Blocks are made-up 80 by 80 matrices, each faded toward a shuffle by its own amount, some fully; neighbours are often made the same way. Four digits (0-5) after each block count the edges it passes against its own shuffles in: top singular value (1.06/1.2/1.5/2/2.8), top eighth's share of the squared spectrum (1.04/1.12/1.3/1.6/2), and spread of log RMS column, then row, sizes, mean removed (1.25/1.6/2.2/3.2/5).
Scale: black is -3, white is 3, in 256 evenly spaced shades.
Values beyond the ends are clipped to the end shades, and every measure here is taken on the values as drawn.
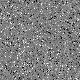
0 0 0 0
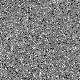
0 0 0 0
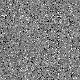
1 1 1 1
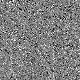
0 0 1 0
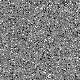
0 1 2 1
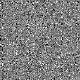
1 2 2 2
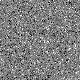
0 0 1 0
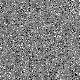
0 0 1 0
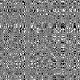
5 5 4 4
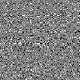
4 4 2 3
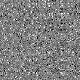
3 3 1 1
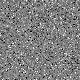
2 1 0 0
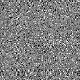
4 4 2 2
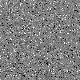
0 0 0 1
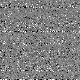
2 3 2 3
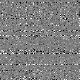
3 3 2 4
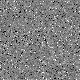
0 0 0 0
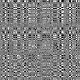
5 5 4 4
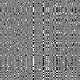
5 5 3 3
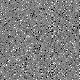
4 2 2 1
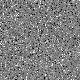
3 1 0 0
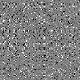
4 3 2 2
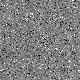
2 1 0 0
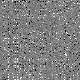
4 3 2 1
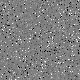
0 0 0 0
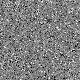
0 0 0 0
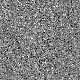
0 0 1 0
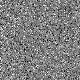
0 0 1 0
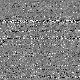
2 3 0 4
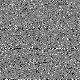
2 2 0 2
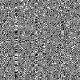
4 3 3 2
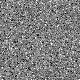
0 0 0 0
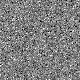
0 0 0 0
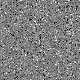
1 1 2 0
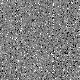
1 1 2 0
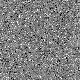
1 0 0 0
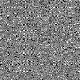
4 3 1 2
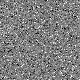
1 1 0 0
